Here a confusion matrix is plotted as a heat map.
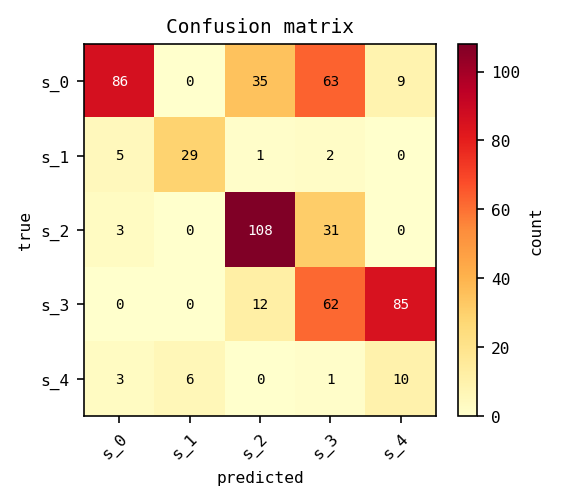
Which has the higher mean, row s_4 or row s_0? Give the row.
s_0
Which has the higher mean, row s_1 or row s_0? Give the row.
s_0
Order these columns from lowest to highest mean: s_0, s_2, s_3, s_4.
s_0, s_4, s_2, s_3
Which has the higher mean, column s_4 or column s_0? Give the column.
s_4
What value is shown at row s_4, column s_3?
1
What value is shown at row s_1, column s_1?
29
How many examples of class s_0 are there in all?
193
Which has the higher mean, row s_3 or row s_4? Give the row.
s_3
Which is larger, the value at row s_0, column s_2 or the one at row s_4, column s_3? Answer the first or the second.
the first
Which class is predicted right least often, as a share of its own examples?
s_3
